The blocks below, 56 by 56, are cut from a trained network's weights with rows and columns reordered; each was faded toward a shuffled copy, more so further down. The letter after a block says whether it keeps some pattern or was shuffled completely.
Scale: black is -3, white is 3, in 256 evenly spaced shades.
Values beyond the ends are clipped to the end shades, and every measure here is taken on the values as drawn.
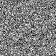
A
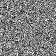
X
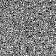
A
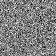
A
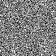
A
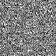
A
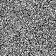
X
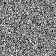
X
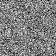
A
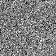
X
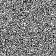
X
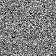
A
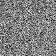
A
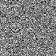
A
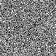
A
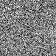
X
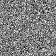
X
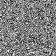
A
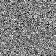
A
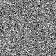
X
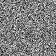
A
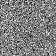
A
